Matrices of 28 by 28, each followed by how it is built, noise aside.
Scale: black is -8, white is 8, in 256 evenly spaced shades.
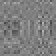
low rank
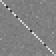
diagonal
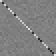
diagonal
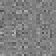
low rank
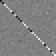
diagonal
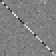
diagonal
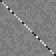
diagonal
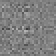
low rank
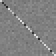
diagonal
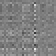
low rank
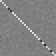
diagonal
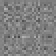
low rank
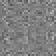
low rank
